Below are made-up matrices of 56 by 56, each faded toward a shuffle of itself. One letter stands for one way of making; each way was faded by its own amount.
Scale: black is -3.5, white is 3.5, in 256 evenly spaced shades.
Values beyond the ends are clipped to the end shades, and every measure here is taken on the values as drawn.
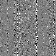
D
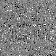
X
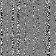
D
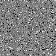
X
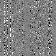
D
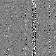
D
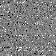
X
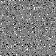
X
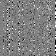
D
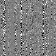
D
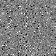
X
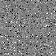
X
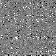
X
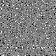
X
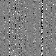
D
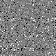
X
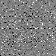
X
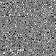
X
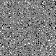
X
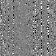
D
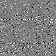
X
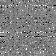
X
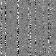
D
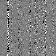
D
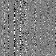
D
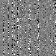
D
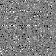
X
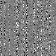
D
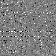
X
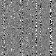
D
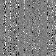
D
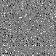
X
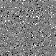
X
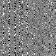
D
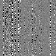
D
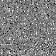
X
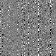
D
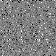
X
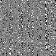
D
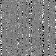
D
